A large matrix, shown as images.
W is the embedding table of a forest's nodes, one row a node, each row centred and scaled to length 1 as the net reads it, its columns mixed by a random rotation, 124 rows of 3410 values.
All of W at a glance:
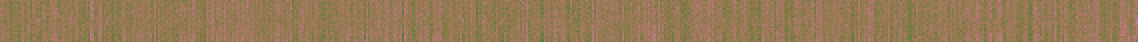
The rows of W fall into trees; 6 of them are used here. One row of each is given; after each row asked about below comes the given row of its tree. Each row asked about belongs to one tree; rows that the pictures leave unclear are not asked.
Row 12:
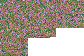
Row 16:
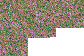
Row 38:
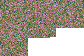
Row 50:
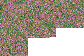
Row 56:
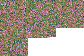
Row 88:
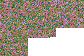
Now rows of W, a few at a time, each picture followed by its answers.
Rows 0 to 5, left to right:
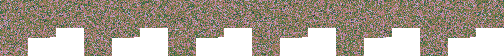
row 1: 38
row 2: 12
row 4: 56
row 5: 38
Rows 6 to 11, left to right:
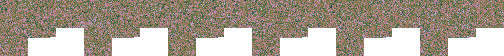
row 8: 88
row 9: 16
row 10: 56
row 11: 56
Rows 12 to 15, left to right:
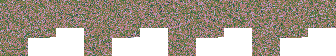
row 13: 56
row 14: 16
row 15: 38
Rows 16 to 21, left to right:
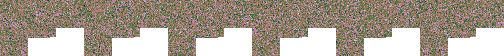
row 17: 50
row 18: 12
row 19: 56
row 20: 38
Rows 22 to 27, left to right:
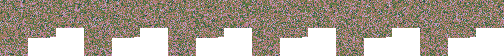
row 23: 16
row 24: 16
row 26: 38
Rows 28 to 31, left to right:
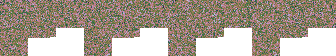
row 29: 16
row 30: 38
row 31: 16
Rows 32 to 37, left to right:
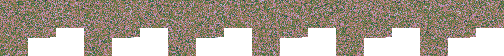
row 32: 88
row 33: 56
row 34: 56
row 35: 16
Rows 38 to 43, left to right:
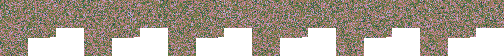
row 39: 38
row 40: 88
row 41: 16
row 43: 16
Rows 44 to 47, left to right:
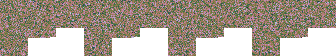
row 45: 56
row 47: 88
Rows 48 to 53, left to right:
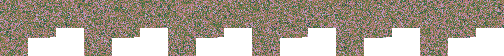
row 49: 38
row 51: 16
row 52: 56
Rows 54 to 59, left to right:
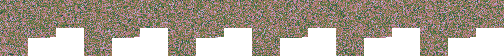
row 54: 16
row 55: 16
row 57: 12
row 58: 50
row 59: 88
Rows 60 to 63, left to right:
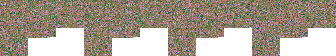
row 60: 56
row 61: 56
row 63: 56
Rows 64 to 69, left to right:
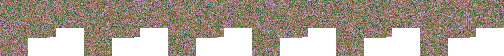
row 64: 56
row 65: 88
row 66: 50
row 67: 16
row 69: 38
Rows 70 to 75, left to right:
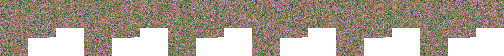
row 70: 56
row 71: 56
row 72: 88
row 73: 16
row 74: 56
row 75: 88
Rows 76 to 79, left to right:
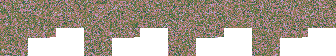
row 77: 50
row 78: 56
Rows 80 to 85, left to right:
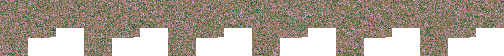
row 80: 16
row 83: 16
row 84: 12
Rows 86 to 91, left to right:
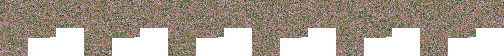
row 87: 88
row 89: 56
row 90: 16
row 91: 56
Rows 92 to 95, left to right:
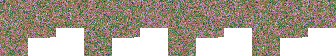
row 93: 88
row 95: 88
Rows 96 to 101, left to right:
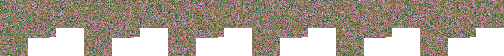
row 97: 56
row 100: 12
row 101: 38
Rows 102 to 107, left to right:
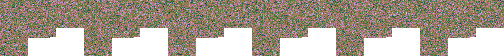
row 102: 88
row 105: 16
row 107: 16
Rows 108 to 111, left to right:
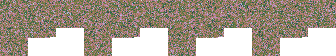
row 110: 16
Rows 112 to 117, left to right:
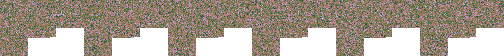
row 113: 56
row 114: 16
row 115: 16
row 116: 38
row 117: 16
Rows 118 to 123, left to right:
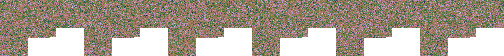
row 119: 16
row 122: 12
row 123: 16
